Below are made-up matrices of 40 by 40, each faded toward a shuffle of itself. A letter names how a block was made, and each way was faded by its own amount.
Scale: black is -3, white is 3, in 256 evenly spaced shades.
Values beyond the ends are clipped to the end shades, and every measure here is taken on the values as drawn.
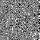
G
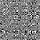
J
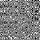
J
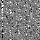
G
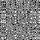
J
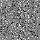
G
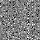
G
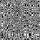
J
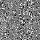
G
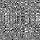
J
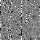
G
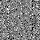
G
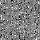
G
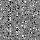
G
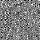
J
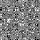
J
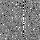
G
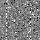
G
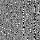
G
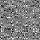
J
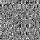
J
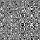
J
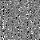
G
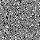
G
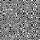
J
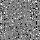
G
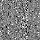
G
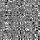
J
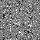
G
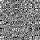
J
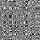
J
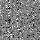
G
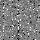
G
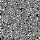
G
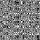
J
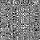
J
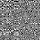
J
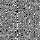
G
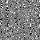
G
